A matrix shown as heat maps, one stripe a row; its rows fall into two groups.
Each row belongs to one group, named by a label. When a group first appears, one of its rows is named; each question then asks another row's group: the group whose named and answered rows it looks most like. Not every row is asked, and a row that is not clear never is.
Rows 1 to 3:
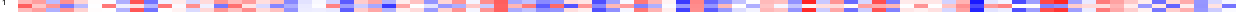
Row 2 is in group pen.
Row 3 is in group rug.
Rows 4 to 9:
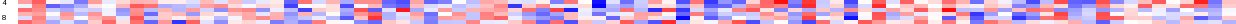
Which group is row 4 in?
rug
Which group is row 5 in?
rug
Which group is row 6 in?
pen
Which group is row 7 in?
rug
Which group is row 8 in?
rug
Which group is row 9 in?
pen
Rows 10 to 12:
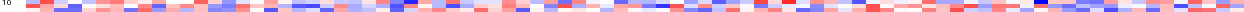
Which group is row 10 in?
rug
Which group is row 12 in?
pen
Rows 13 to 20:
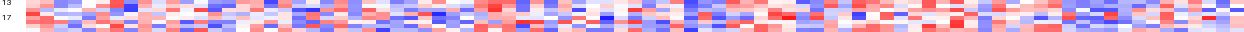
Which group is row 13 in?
pen
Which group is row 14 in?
pen
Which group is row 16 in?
rug
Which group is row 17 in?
rug
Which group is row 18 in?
pen
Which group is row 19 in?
pen
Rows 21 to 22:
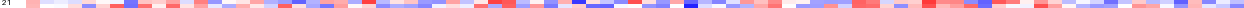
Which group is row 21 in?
pen
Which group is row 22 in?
pen
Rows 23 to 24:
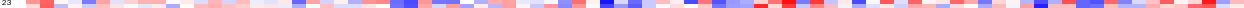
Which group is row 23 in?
rug
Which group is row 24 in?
rug
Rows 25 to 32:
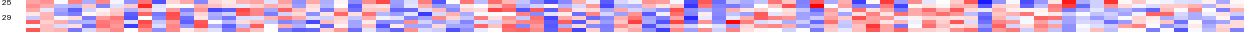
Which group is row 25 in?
rug
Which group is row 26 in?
rug
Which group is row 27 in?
pen
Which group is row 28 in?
pen
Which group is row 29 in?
pen
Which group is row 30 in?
pen
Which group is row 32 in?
pen
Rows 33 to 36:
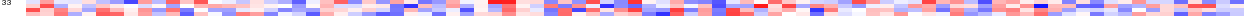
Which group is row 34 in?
rug
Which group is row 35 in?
pen
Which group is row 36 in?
pen
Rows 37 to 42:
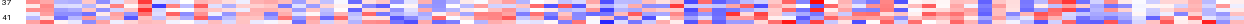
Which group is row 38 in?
pen
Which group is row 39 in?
rug
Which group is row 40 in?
pen
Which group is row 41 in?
pen
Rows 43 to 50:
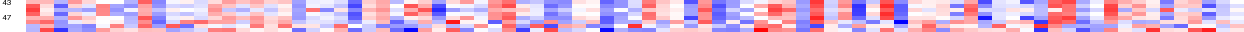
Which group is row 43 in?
rug
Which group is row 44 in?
rug
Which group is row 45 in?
rug
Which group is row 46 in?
rug
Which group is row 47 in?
rug
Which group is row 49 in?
pen
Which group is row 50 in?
rug
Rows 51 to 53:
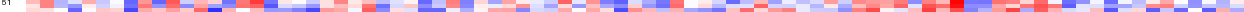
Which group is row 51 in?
pen
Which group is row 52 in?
pen
